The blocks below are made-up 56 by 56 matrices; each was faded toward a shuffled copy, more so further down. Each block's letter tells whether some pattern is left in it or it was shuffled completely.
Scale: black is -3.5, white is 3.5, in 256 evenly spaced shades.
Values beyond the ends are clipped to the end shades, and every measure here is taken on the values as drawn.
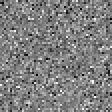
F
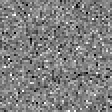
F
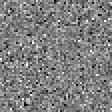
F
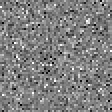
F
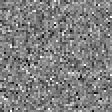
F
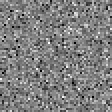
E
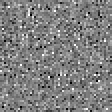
F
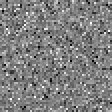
F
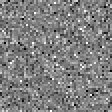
E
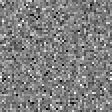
F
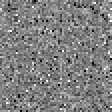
E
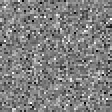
E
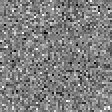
E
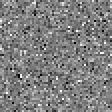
F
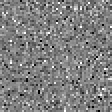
E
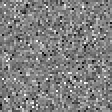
F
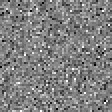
F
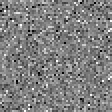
E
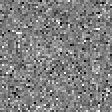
E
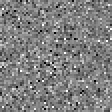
E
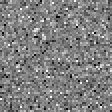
F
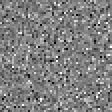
E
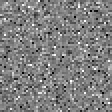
F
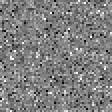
E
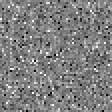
E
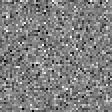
E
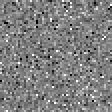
F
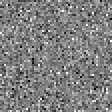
F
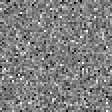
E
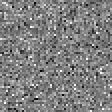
E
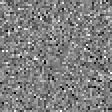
F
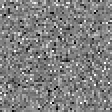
F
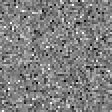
F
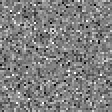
E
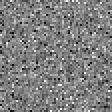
E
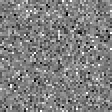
E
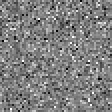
E
